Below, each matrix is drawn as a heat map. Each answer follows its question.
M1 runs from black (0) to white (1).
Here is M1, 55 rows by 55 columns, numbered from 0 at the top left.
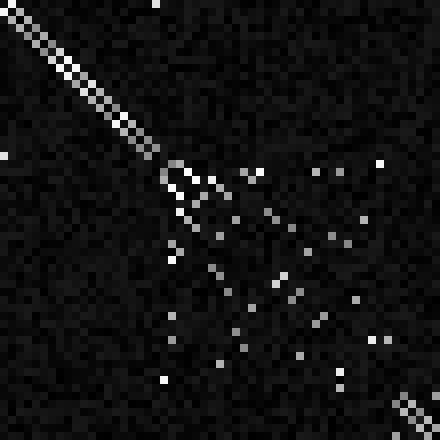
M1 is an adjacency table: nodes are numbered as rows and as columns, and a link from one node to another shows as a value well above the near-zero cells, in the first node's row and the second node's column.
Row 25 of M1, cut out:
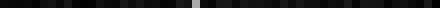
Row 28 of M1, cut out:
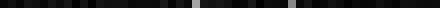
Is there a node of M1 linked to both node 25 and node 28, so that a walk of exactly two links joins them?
yes
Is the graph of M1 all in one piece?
no
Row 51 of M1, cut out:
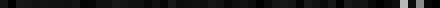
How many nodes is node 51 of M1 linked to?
2
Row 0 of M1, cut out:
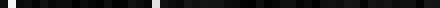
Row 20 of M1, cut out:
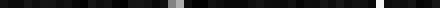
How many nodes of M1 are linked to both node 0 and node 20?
0
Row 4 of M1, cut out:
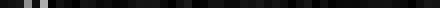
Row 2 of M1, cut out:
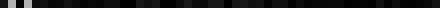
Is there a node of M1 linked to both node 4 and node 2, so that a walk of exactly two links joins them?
yes
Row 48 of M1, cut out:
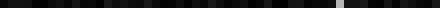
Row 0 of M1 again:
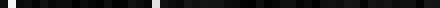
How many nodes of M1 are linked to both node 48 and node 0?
0
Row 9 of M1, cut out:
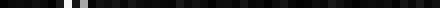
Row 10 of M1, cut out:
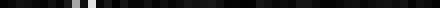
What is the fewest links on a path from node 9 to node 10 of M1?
1
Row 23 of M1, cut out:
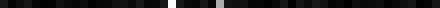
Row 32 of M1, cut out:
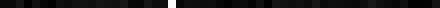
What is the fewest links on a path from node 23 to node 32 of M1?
2
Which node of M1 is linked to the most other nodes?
node 21
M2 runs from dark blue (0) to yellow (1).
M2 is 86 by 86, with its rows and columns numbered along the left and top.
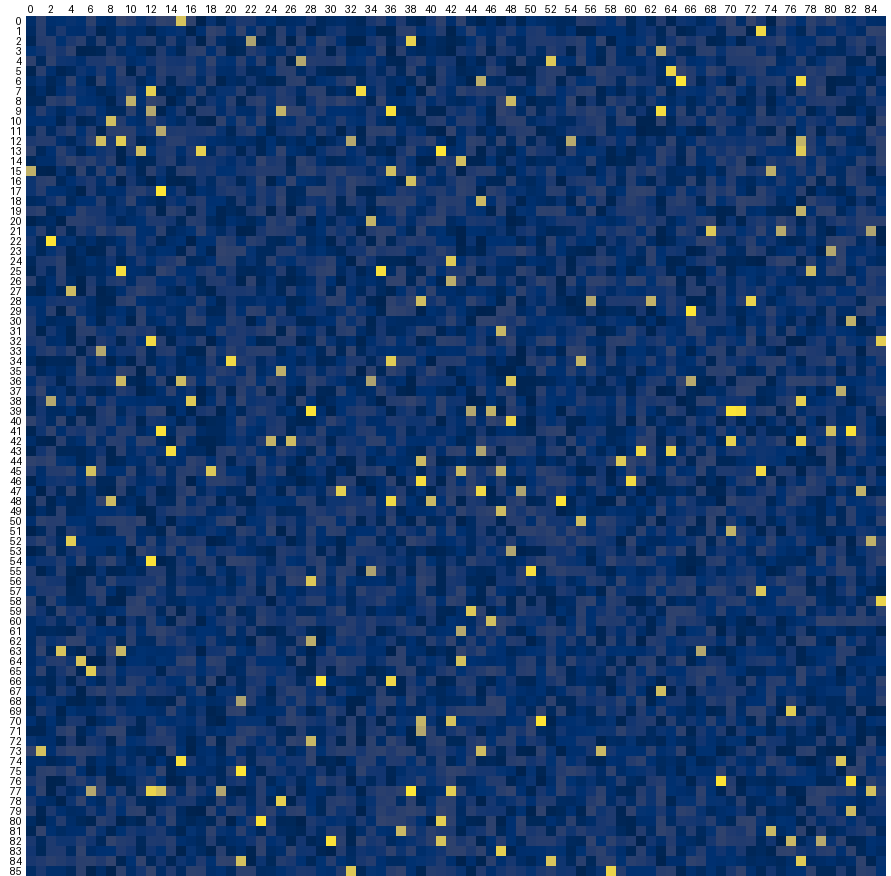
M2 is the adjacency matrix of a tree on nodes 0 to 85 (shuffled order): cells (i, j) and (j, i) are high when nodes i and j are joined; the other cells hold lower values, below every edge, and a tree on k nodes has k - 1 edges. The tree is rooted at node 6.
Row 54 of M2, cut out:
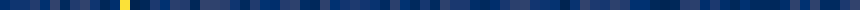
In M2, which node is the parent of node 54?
12
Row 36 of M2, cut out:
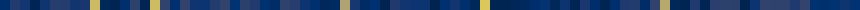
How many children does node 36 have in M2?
4
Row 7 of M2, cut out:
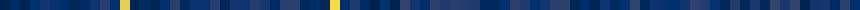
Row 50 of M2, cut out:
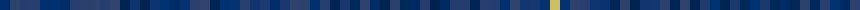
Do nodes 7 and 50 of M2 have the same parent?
no
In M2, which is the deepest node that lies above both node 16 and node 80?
77
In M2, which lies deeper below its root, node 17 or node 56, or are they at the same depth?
node 56
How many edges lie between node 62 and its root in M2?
6
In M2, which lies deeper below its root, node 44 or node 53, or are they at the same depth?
node 53
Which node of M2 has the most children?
77
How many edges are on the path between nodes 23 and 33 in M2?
7
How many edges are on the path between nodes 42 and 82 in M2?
4
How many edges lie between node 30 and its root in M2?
5
